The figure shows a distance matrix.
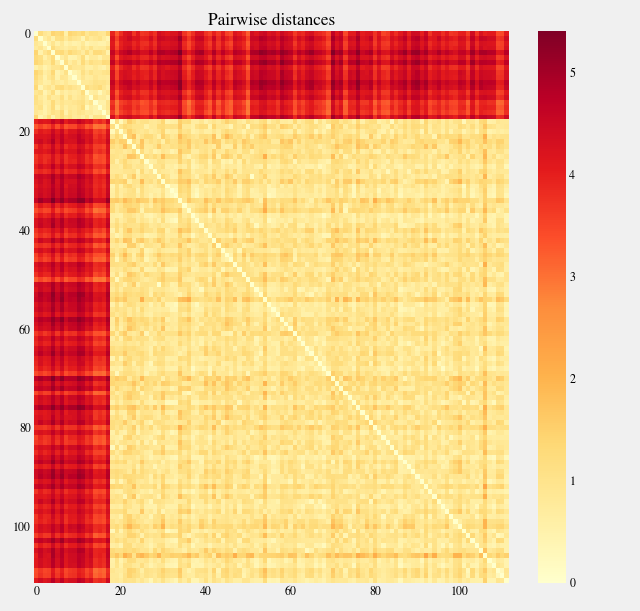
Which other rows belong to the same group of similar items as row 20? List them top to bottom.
18, 19, 21, 22, 23, 24, 25, 26, 27, 28, 29, 30, 31, 32, 33, 34, 35, 36, 37, 38, 39, 40, 41, 42, 43, 44, 45, 46, 47, 48, 49, 50, 51, 52, 53, 54, 55, 56, 57, 58, 59, 60, 61, 62, 63, 64, 65, 66, 67, 68, 69, 70, 71, 72, 73, 74, 75, 76, 77, 78, 79, 80, 81, 82, 83, 84, 85, 86, 87, 88, 89, 90, 91, 92, 93, 94, 95, 96, 97, 98, 99, 100, 101, 102, 103, 104, 105, 106, 107, 108, 109, 110, 111
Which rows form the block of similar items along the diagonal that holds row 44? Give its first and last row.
18 to 111
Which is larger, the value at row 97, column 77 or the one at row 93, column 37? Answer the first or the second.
the first
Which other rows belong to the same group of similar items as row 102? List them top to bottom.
18, 19, 20, 21, 22, 23, 24, 25, 26, 27, 28, 29, 30, 31, 32, 33, 34, 35, 36, 37, 38, 39, 40, 41, 42, 43, 44, 45, 46, 47, 48, 49, 50, 51, 52, 53, 54, 55, 56, 57, 58, 59, 60, 61, 62, 63, 64, 65, 66, 67, 68, 69, 70, 71, 72, 73, 74, 75, 76, 77, 78, 79, 80, 81, 82, 83, 84, 85, 86, 87, 88, 89, 90, 91, 92, 93, 94, 95, 96, 97, 98, 99, 100, 101, 103, 104, 105, 106, 107, 108, 109, 110, 111
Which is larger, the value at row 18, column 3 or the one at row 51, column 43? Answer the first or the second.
the first
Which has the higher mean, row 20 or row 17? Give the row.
17
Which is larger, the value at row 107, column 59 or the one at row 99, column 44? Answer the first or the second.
the second
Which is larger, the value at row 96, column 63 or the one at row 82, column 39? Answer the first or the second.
the second
